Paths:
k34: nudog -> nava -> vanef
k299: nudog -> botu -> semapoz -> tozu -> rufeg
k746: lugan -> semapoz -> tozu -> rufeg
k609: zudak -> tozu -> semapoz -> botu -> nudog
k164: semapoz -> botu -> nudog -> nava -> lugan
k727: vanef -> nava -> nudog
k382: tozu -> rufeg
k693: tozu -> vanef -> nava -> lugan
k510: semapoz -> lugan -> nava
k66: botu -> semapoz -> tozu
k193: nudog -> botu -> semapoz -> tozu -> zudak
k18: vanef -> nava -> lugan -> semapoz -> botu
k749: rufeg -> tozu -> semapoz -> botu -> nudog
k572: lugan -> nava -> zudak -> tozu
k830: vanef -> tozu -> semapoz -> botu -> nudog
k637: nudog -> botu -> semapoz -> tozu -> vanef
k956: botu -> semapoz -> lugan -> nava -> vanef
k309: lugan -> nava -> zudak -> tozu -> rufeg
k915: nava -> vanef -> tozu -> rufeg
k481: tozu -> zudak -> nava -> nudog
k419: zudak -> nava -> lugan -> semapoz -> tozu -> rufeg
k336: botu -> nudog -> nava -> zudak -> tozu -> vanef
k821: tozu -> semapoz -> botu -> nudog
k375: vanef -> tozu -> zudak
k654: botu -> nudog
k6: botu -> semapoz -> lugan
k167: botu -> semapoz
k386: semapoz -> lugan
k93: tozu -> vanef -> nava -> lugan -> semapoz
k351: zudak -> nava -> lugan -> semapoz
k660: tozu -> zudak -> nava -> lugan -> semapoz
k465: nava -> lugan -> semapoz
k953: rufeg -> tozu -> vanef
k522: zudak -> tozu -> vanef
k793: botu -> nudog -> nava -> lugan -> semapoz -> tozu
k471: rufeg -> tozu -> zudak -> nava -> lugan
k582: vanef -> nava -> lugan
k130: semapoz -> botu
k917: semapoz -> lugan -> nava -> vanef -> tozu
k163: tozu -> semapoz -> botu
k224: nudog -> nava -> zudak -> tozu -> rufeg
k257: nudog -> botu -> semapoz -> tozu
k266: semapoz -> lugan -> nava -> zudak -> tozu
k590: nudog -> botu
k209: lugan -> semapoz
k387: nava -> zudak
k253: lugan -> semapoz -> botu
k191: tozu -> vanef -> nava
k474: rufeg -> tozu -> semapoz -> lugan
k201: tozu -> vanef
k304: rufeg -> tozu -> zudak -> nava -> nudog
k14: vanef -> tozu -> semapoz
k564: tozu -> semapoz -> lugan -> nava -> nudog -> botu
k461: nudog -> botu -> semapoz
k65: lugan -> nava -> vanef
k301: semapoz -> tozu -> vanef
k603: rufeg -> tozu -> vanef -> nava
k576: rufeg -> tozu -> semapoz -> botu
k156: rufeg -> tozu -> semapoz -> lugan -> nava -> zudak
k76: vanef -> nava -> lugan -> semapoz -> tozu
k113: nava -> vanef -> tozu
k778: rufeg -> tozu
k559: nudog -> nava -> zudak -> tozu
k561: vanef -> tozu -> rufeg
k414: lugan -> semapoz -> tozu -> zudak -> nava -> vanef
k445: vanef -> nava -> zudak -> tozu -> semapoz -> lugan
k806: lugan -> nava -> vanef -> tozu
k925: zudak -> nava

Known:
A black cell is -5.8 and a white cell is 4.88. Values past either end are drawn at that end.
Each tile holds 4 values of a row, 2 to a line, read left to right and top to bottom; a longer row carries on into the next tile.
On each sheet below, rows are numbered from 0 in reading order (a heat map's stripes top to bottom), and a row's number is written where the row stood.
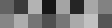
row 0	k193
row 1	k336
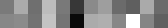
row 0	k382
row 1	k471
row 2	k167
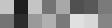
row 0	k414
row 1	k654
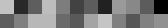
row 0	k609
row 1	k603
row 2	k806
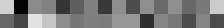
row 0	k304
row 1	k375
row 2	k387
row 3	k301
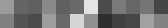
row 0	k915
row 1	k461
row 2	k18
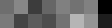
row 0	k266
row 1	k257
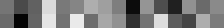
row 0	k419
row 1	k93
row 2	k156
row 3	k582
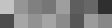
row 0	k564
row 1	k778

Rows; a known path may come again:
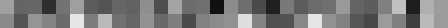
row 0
k778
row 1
k191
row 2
k299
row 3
k572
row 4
k66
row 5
k727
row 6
k915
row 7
k953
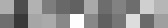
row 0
k65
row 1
k167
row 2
k660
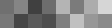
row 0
k266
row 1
k201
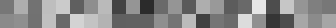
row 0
k382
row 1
k481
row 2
k510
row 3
k465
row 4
k461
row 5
k564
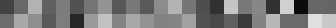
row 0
k14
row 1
k474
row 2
k6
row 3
k113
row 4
k253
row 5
k749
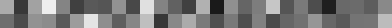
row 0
k522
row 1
k830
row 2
k34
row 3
k193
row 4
k301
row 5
k76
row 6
k925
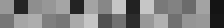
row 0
k956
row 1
k336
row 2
k414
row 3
k559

